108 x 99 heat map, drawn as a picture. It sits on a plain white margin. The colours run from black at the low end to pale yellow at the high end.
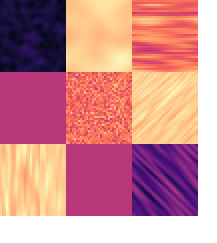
It is made of 3 by 3 panels. Panel 1,1: very low, blotchy, faint in contrast. Panel 1,2: very high, smooth, faint in contrast. Panel 1,3: high, streaked across. Panel 2,1: middling, flat. Panel 2,2: high, fine-grained. Panel 2,3: very high, slanting up to the right, faint in contrast. Panel 3,1: very high, streaked downward, faint in contrast. Panel 3,2: middling, flat. Panel 3,3: low, slanting down to the right.
